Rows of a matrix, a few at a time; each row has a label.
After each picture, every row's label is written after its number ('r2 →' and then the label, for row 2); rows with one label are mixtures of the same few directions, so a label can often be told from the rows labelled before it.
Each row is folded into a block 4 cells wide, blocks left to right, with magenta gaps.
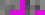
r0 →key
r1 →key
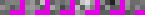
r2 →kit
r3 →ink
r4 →kit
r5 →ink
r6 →ink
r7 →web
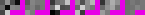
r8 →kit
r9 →web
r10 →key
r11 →kit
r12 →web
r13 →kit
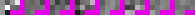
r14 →kit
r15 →ink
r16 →ink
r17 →key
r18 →web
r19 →kit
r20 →kit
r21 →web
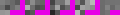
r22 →key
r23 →kit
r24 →key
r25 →kit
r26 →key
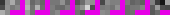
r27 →web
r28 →key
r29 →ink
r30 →web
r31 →web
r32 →ink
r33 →ink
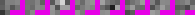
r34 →key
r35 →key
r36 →ink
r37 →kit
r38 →web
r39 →key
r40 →kit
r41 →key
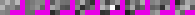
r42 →ink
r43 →web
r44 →kit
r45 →kit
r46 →web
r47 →key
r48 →web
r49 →web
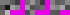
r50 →kit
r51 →kit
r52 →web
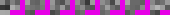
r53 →kit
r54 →web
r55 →web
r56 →ink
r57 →ink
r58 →web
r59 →key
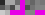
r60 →web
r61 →kit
